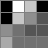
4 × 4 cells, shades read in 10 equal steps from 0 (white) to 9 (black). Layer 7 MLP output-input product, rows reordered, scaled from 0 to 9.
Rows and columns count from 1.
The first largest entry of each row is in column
1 1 3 2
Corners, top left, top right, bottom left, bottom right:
9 9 3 5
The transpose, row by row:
9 9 4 3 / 0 2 5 5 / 2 4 6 5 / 9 6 6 5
